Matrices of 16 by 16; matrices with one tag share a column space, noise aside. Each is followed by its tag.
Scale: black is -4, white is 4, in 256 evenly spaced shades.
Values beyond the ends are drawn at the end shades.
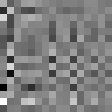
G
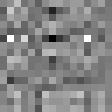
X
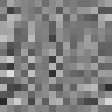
G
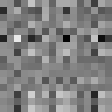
X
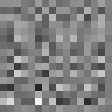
G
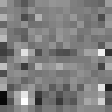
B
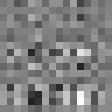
B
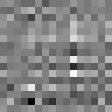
G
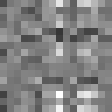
X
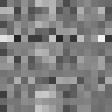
X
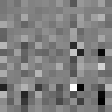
B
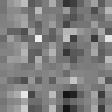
X
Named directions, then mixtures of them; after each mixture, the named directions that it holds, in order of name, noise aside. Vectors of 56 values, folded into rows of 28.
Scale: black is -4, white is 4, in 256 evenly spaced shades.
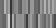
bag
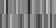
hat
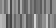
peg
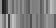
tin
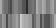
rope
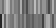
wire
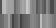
rope, tin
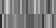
wire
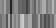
bag, rope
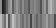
tin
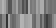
rope, tin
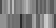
peg, rope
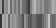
hat, tin, wire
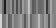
hat, tin, wire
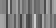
hat, peg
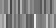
peg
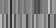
bag, peg, wire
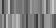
bag, tin, wire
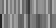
hat, wire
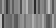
wire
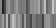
tin, wire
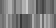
rope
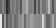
wire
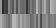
rope, tin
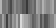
rope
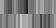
rope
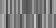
hat, peg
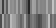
hat, tin, wire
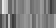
tin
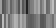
rope, tin, wire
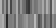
hat, peg, rope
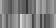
rope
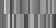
bag
